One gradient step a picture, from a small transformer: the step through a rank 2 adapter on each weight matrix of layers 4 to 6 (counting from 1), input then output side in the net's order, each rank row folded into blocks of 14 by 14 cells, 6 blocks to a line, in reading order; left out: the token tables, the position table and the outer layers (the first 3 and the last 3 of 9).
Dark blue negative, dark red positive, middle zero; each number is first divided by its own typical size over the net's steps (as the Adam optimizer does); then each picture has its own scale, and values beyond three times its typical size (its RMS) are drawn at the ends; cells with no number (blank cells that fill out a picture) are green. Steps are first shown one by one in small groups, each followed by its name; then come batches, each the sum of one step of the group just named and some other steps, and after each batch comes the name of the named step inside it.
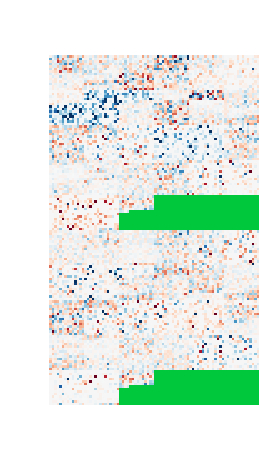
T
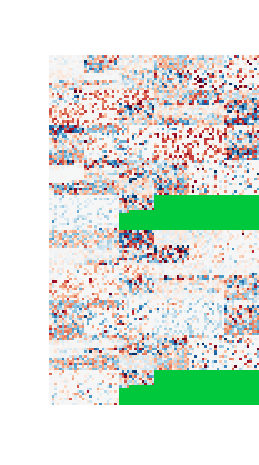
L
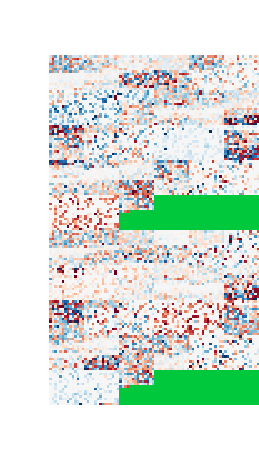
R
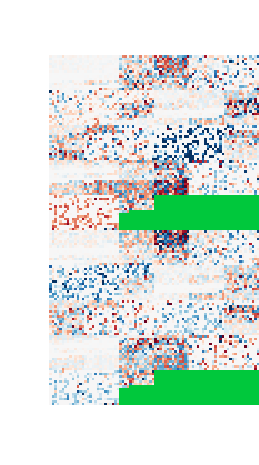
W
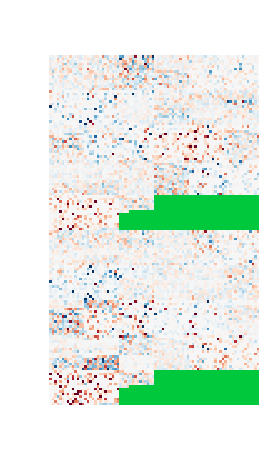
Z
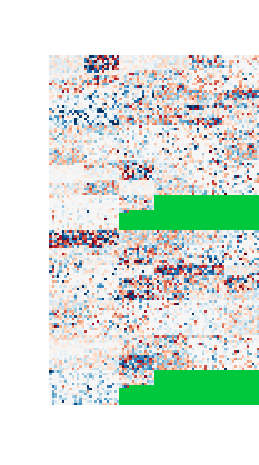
L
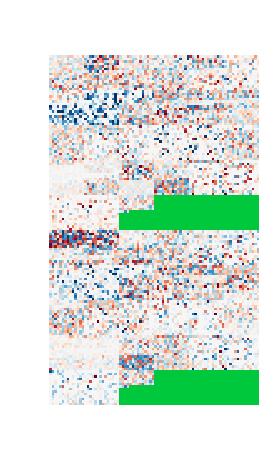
T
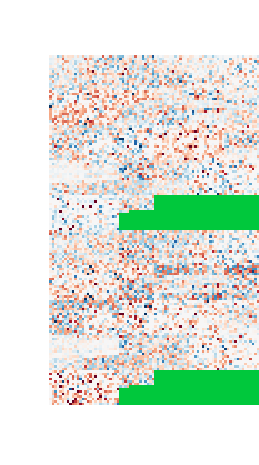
Z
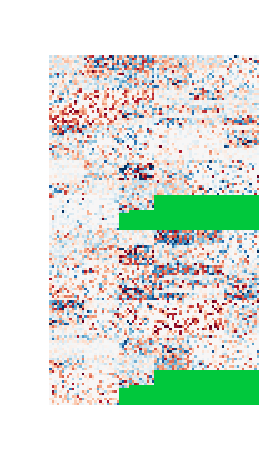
W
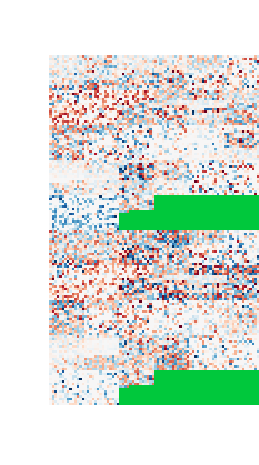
R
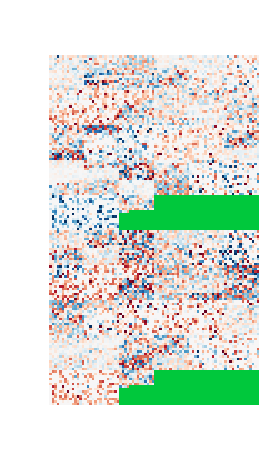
L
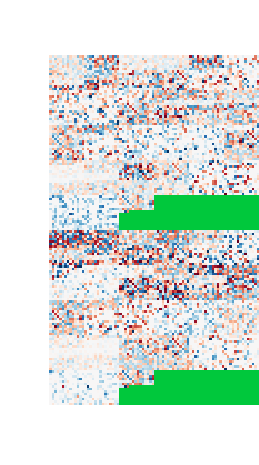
W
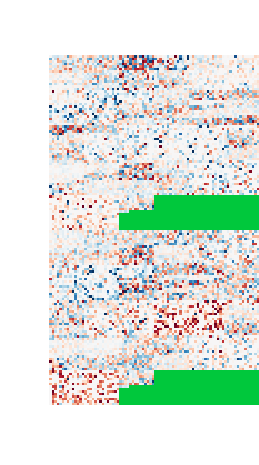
T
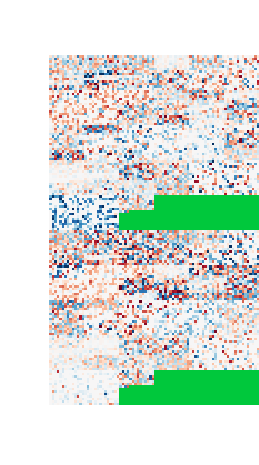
L
